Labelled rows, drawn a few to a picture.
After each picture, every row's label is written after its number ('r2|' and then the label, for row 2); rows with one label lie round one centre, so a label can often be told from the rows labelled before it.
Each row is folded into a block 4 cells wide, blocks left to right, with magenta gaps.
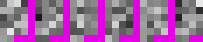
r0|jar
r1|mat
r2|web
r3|web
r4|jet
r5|mat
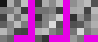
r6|mat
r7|mat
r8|jar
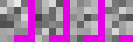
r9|jar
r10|jar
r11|jet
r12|jet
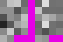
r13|jar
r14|web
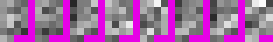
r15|web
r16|web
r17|mat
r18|jet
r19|jar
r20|mat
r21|mat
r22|jar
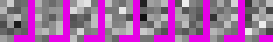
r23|web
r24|jet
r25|jar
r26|jet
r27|mat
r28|web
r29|mat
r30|mat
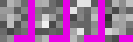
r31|web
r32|web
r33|jar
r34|mat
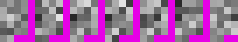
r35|web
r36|mat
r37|jar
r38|jar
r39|jar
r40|mat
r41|jet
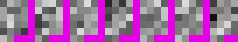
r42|web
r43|jar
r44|jar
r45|mat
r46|jar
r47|jar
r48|mat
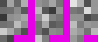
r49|mat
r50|web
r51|jet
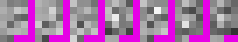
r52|jet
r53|jet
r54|jet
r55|web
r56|jet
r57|web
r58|web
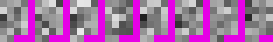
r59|jar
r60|jar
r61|jar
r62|web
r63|jar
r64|jar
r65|jet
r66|mat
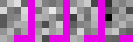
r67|jar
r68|jet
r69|jar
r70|mat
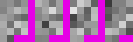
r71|jet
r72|jet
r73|jar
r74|mat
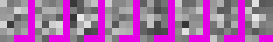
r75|jet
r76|jet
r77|mat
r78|jet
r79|web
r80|jet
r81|web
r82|web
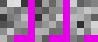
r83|jar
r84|mat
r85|jet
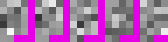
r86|jar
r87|jar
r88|jet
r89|web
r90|jet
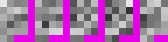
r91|jet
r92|jet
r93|mat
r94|mat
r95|jar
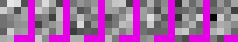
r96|jar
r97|jar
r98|web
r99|jar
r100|web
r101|mat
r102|mat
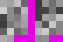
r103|jar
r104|mat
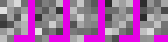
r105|jar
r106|mat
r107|web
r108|mat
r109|mat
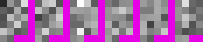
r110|mat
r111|jar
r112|jar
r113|jet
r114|jet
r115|web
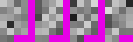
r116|jet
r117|mat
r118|mat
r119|jar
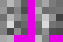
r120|web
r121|web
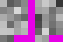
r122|jet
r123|jar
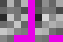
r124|mat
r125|mat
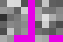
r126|jar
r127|web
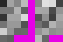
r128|mat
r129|jar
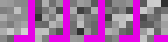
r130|jet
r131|mat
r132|web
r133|mat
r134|jar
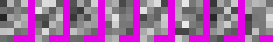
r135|mat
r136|jar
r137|mat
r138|web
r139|jar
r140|web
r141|mat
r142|jar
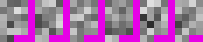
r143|jet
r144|jar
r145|jet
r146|web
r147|jar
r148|jar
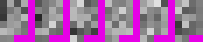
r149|mat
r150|mat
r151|web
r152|jet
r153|jar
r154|web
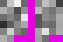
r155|jar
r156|jar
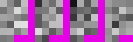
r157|jet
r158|mat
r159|mat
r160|jet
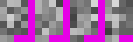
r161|web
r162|jar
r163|mat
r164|web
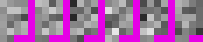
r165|jet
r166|jet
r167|mat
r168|jar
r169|mat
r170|web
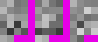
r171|web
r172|web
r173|jet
